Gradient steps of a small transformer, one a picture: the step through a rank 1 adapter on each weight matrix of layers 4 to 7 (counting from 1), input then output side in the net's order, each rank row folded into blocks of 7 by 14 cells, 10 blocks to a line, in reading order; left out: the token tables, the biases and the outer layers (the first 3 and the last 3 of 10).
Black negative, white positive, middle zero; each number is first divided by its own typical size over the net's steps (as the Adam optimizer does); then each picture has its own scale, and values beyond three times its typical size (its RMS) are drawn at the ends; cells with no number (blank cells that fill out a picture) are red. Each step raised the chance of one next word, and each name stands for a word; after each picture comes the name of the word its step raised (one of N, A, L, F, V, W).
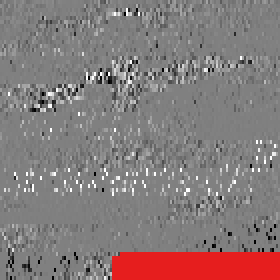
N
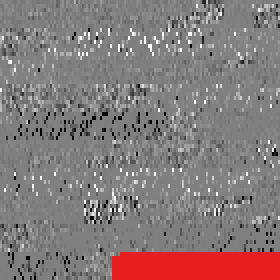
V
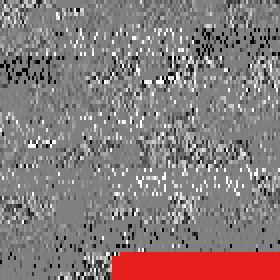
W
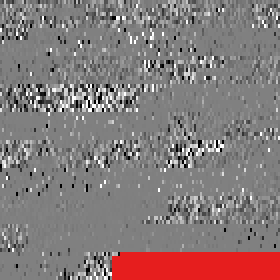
N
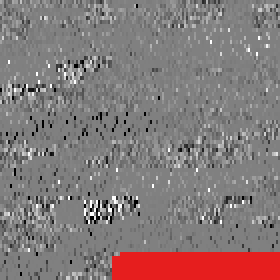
V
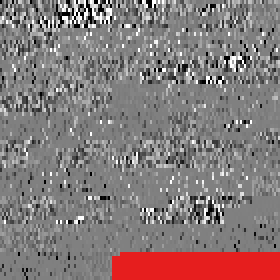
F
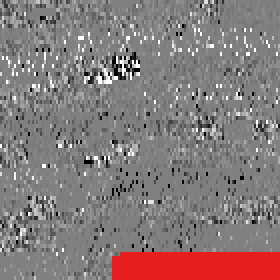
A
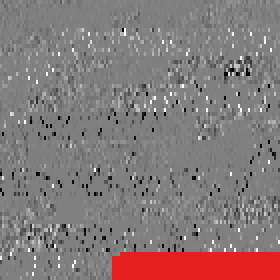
A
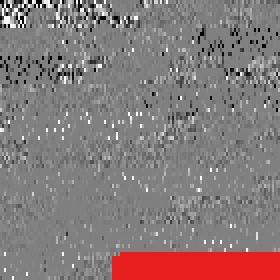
W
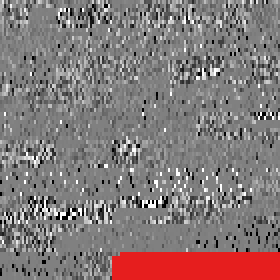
F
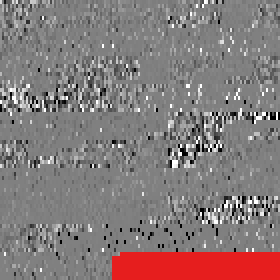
A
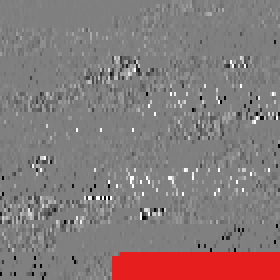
N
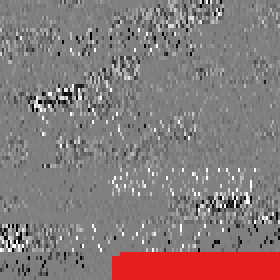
N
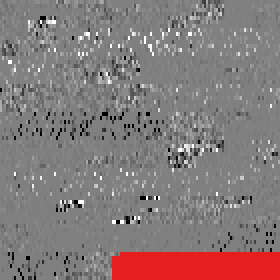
V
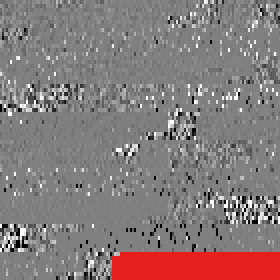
A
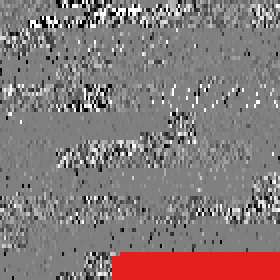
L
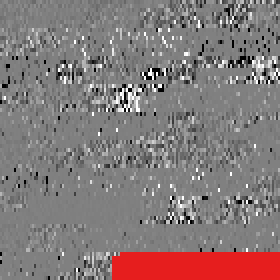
W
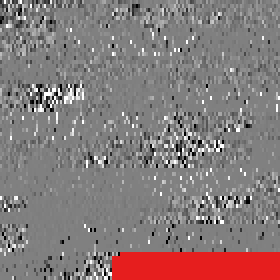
N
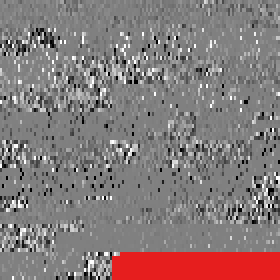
A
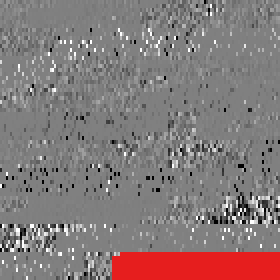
A
